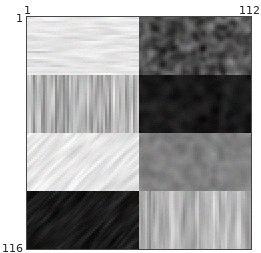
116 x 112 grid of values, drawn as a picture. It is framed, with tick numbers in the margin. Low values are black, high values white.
The table splits into 4 rows of 2 panels. Panel 1,1: very high, streaked across, faint in contrast. Panel 1,2: low, blotchy. Panel 2,1: high, streaked downward. Panel 2,2: very low, blotchy, faint in contrast. Panel 3,1: very high, slanting up to the right, faint in contrast. Panel 3,2: middling, blotchy, faint in contrast. Panel 4,1: very low, slanting up to the right, faint in contrast. Panel 4,2: high, streaked downward.
